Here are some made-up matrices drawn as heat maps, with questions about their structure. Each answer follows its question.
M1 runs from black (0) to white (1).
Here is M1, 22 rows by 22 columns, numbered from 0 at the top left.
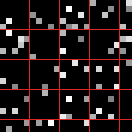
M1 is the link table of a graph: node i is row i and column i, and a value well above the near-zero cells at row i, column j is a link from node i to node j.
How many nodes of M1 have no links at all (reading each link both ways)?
0
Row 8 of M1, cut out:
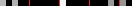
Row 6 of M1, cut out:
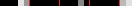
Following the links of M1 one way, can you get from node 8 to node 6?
yes
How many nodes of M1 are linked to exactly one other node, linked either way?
1
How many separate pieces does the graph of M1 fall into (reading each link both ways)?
1
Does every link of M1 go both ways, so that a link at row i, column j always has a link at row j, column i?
no
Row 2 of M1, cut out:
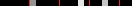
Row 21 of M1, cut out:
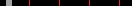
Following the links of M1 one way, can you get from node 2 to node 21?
yes
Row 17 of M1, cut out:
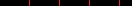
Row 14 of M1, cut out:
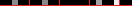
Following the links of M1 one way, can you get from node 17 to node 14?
no
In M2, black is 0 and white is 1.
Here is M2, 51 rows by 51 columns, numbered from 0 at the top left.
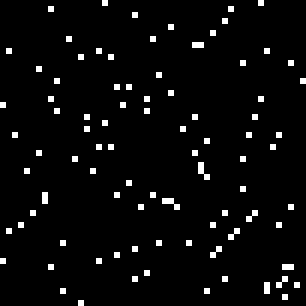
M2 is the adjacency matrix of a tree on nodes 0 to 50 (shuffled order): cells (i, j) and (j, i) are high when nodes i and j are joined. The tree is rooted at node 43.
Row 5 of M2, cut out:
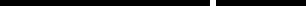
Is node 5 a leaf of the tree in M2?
yes
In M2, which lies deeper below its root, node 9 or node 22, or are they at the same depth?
node 22
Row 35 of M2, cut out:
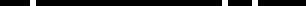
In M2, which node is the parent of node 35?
37
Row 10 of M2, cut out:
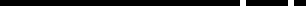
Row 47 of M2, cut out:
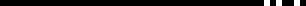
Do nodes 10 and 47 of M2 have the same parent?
no
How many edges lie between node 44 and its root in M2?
3
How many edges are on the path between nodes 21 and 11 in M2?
6
